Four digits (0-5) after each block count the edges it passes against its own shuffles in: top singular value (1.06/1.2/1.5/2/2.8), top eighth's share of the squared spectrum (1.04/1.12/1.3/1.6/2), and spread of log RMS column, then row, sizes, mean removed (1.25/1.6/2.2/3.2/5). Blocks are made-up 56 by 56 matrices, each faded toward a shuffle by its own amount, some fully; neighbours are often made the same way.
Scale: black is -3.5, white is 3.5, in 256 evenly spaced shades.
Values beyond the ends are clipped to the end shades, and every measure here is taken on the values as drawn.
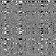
4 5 3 3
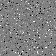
1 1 0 0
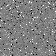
0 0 0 0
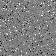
0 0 1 0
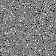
0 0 0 0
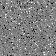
1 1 0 0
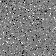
0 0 0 0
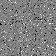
2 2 0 1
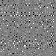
4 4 2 2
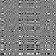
5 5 3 3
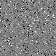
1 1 0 0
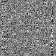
1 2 3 0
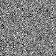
1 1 2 0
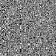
1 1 2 0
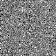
0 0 2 0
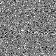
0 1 0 2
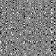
4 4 3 2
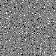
3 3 1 1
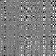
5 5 4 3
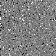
3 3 1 0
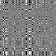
5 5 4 3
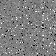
3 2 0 1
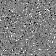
1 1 0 0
